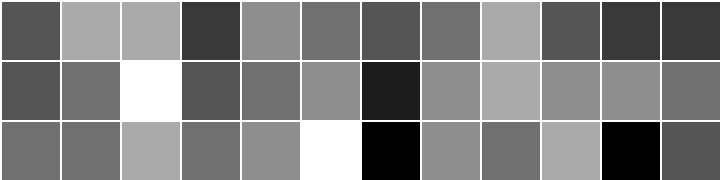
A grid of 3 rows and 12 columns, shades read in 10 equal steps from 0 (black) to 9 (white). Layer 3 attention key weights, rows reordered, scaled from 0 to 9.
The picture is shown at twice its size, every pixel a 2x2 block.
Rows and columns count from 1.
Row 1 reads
3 6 6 2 5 4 3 4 6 3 2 2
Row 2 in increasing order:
1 3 3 4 4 4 5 5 5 5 6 9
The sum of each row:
46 54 50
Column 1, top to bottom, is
3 3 4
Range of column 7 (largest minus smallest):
3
